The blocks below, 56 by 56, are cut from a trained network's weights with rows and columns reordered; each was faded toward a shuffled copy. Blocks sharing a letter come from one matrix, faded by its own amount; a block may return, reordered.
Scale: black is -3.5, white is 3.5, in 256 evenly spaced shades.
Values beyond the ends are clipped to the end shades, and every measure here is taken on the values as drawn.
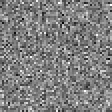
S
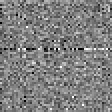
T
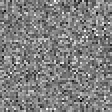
S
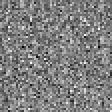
S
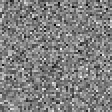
S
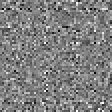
T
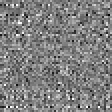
T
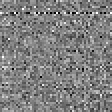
T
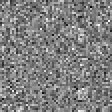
S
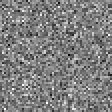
S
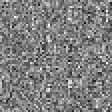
S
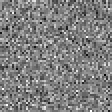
S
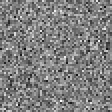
S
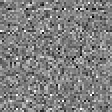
T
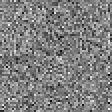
S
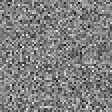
S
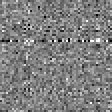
T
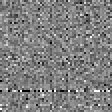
T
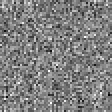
S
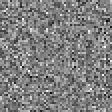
S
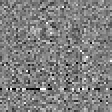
T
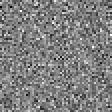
S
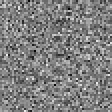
S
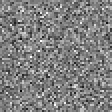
S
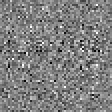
T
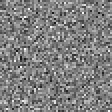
S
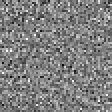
S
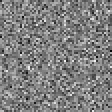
S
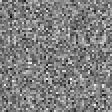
S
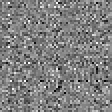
T
